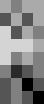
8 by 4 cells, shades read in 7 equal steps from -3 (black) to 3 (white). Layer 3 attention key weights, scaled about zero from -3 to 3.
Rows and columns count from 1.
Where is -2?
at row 6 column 2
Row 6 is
0 -2 -1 0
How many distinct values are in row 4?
2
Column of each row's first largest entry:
1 2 1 1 1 1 2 2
